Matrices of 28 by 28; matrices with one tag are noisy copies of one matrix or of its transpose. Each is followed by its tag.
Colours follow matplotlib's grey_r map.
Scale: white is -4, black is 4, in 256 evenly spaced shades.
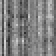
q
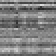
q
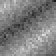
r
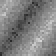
r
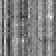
q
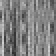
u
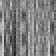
u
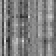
q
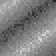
r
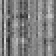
q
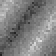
r
